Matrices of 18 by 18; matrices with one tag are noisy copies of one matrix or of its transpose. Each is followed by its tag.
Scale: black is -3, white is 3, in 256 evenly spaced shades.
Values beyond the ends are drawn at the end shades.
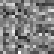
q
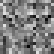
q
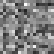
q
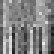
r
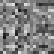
q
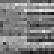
r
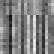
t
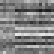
t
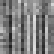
t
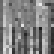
r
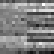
r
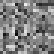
q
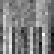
r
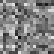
q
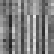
t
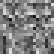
q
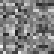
q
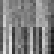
r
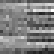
r
